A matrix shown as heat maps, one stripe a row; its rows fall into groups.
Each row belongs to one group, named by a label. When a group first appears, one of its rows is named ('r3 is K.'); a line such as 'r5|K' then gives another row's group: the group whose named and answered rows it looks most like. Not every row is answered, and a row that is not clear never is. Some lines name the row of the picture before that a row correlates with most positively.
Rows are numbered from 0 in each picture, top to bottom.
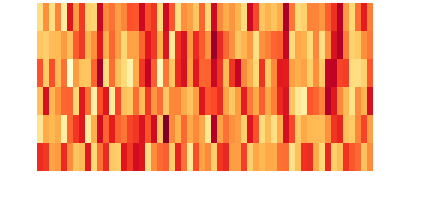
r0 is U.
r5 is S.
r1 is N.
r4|U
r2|N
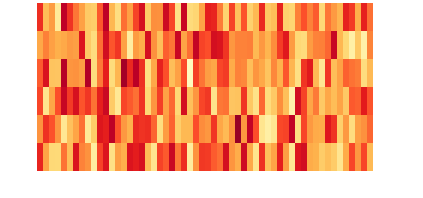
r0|S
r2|S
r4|U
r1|N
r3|S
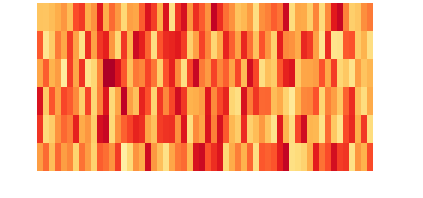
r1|S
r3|S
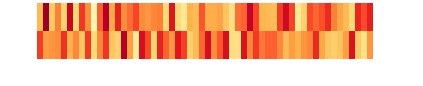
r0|U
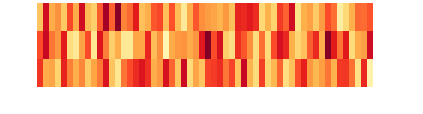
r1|N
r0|U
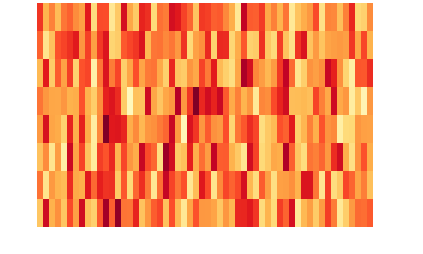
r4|U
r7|U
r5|U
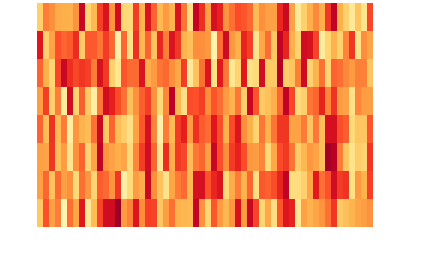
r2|S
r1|S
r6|N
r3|U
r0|N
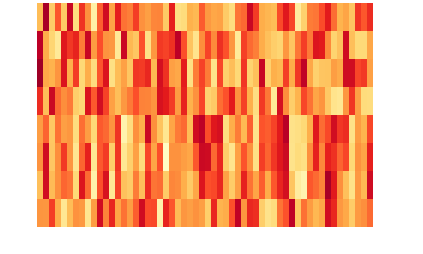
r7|U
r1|S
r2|S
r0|U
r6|N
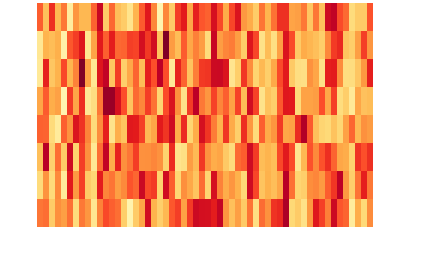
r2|N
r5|U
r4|S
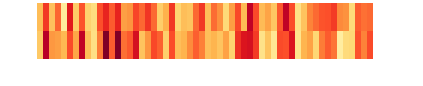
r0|U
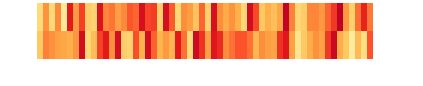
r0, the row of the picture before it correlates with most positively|0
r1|N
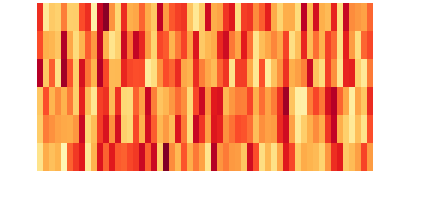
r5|U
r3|N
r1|S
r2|S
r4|N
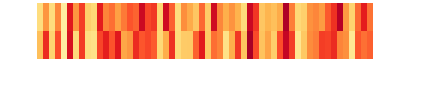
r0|U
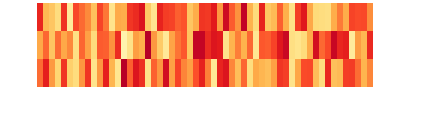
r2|S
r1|N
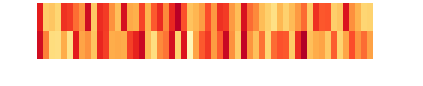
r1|S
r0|S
